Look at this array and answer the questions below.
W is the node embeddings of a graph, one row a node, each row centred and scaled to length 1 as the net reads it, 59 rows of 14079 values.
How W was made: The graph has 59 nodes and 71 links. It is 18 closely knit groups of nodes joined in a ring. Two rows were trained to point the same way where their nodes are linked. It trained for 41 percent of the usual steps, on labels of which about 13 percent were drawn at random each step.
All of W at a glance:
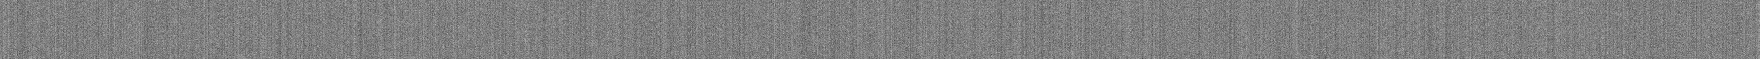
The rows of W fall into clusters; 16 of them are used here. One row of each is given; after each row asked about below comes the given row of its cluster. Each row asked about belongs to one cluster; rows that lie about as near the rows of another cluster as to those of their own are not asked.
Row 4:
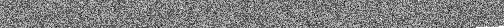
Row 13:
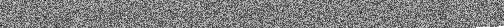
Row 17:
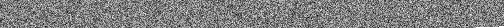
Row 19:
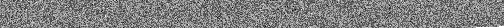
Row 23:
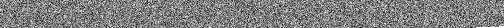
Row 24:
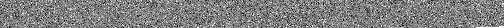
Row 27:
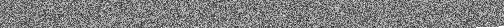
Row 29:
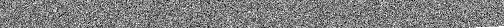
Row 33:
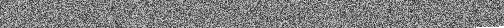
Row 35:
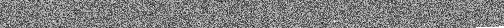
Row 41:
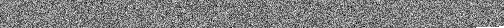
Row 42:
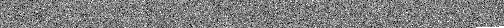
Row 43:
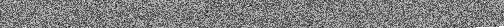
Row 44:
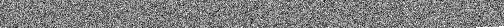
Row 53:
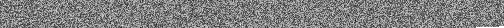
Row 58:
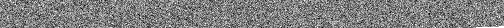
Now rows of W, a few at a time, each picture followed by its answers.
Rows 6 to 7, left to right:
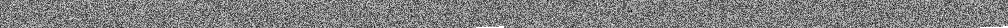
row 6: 42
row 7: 19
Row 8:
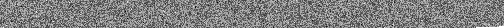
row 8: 33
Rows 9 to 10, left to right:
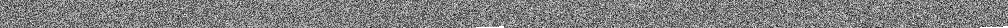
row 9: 53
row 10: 23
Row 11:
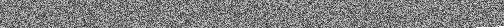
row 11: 17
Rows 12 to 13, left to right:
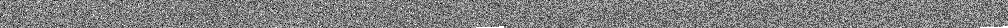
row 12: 53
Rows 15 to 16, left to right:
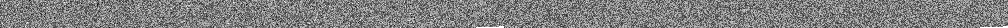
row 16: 27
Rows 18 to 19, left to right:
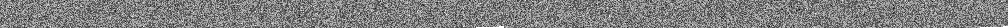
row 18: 33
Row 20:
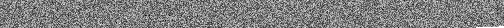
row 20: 29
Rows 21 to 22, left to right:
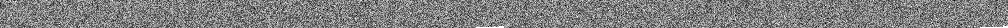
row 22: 35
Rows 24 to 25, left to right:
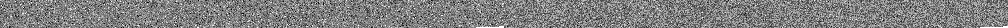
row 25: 41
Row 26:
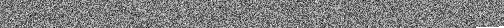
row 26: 27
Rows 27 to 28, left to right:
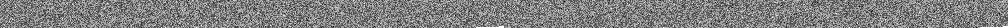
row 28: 43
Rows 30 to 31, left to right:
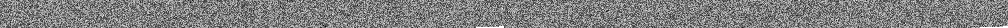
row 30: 35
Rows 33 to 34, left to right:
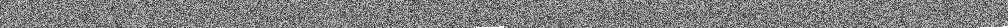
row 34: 13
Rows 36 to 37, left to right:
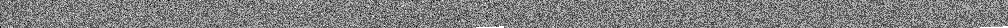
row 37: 29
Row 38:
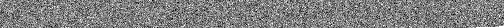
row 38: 24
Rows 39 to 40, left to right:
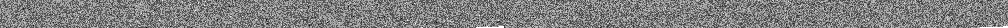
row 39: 4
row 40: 43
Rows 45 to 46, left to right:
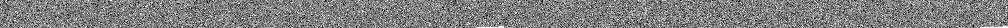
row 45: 42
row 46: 29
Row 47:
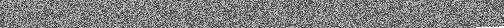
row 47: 44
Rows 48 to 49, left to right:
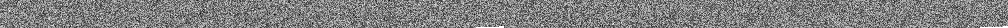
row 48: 17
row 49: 4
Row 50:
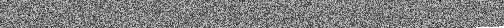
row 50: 17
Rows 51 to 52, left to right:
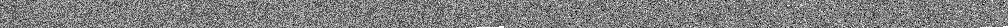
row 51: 53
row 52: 27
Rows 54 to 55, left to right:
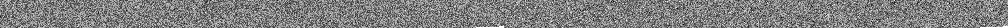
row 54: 19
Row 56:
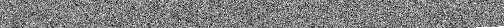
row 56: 58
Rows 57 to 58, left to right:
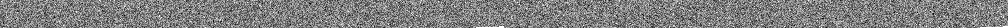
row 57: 44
